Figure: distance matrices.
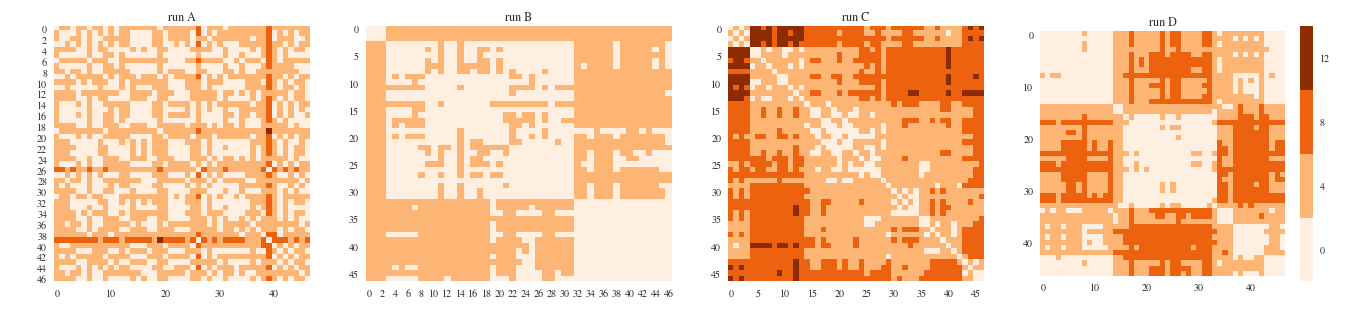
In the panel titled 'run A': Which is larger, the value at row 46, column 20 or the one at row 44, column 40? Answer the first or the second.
the first
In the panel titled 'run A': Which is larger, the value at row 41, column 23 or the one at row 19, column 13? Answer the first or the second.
the second
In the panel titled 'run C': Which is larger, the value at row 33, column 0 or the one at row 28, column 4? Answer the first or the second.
the first
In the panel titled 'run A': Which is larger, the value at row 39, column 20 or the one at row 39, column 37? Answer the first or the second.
the first
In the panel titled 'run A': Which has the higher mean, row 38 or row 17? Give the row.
38
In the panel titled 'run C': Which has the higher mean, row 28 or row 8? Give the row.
8
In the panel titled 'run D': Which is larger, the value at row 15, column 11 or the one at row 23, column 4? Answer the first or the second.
the second
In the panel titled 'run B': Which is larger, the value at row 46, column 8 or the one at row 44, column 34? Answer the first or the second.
the first
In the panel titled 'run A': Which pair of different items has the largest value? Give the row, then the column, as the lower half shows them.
39, 19
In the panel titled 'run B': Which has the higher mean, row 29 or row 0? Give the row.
0
